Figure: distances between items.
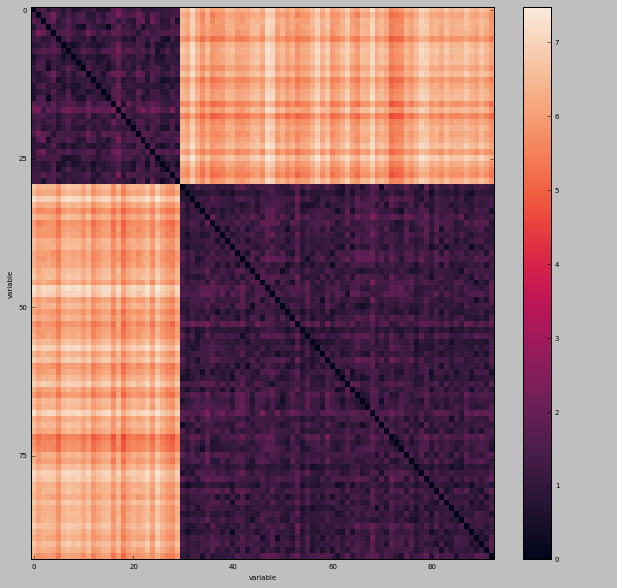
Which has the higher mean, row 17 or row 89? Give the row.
17
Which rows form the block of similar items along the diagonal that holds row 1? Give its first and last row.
0 to 29
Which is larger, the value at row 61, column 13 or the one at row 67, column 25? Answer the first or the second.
the second
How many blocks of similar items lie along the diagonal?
2
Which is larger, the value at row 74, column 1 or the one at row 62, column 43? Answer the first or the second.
the first
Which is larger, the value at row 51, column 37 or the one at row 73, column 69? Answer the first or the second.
the second
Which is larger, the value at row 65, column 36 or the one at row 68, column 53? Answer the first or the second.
the second
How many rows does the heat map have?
93
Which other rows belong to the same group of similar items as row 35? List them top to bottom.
30, 31, 32, 33, 34, 36, 37, 38, 39, 40, 41, 42, 43, 44, 45, 46, 47, 48, 49, 50, 51, 52, 53, 54, 55, 56, 57, 58, 59, 60, 61, 62, 63, 64, 65, 66, 67, 68, 69, 70, 71, 72, 73, 74, 75, 76, 77, 78, 79, 80, 81, 82, 83, 84, 85, 86, 87, 88, 89, 90, 91, 92
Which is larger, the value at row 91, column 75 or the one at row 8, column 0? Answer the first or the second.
the first
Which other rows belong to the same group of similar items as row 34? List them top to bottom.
30, 31, 32, 33, 35, 36, 37, 38, 39, 40, 41, 42, 43, 44, 45, 46, 47, 48, 49, 50, 51, 52, 53, 54, 55, 56, 57, 58, 59, 60, 61, 62, 63, 64, 65, 66, 67, 68, 69, 70, 71, 72, 73, 74, 75, 76, 77, 78, 79, 80, 81, 82, 83, 84, 85, 86, 87, 88, 89, 90, 91, 92
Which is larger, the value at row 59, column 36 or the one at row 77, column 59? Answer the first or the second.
the first
